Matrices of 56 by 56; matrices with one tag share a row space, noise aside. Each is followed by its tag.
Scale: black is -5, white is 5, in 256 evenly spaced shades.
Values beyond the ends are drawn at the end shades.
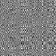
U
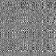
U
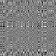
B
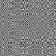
U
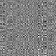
B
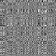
B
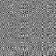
U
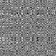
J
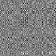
U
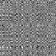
J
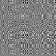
U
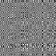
U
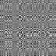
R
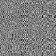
U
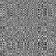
B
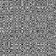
J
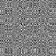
R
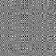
U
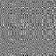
U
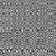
J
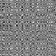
J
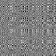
U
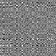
J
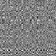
J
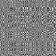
U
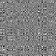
B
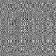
U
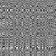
J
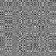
R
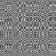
R
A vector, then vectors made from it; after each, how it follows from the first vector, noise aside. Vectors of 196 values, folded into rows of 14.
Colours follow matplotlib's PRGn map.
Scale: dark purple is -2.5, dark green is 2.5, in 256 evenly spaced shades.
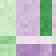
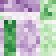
reversed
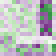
sign-scrambled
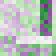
sign-scrambled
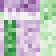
reversed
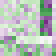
sign-scrambled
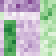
reversed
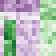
reversed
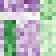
reversed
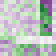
sign-scrambled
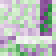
sign-scrambled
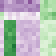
reversed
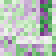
sign-scrambled
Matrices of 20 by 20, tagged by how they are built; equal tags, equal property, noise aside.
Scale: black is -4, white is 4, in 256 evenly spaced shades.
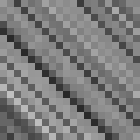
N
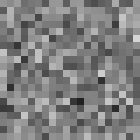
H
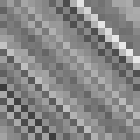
N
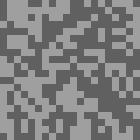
H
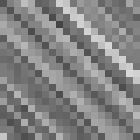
N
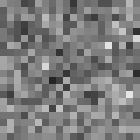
H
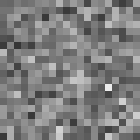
H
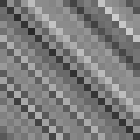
N
